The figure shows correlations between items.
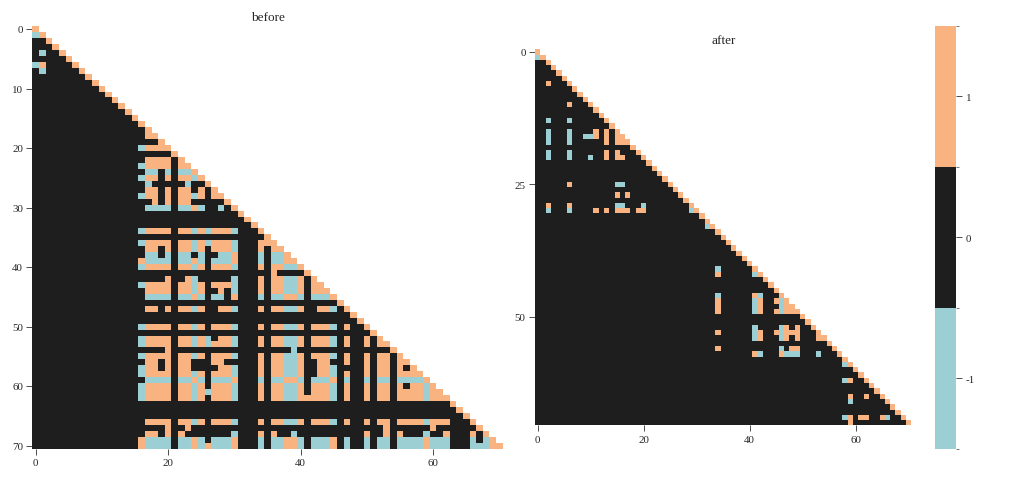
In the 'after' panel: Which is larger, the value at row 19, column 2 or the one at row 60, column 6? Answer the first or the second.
the second
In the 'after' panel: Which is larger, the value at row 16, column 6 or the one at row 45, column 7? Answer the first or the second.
the second
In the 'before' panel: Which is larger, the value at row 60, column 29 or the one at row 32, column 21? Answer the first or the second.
the first
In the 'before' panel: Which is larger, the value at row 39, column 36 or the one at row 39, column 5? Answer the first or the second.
the second
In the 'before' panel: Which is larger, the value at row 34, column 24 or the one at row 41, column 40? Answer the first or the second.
the second
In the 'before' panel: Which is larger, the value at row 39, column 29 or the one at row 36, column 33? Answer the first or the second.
the second
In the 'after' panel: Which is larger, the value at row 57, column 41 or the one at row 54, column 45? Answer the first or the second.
the first
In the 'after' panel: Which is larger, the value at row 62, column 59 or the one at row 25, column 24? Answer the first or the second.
the first
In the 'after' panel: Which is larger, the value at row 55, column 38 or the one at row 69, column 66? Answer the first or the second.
the first
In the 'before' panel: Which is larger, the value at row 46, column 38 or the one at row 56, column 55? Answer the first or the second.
the second
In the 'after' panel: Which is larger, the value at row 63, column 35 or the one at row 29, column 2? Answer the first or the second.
the second
